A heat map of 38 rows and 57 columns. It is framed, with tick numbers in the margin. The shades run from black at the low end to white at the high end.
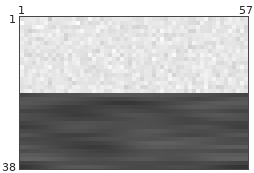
It is made of 2 by 1 panels. Panel 1,1: very high, fine-grained, faint in contrast. Panel 2,1: low, streaked across, faint in contrast.
